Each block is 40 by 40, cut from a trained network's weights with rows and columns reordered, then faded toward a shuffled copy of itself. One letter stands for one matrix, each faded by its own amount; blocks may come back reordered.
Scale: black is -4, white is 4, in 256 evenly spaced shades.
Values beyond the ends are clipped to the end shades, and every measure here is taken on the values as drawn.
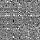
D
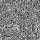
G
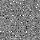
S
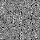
S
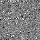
S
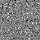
S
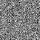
G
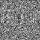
G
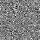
G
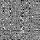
D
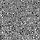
S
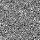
S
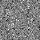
S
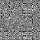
D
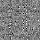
D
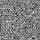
G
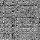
D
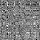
D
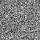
G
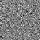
G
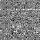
D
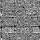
D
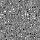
S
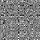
D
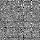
D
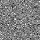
G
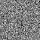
G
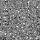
S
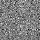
G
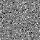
S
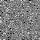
S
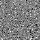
S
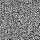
G
